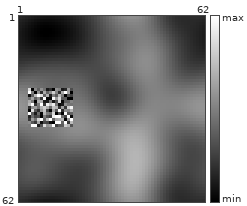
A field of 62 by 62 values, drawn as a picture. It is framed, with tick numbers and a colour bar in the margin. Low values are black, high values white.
The values follow a bell shape. Overall the values sit about 40% of the way up the scale. There are no regular stripes. The ninth with the lowest average is the top left. An odd patch, rougher than its surroundings, sits in the middle left.
